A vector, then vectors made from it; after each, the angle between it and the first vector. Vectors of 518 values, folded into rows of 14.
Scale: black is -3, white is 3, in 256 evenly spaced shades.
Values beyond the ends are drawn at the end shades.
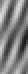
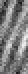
nearly opposite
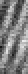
nearly opposite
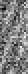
partly opposed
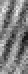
nearly parallel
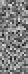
orthogonal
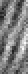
nearly opposite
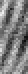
nearly parallel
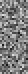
orthogonal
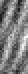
nearly opposite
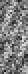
partly opposed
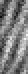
nearly opposite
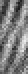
nearly opposite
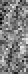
partly opposed
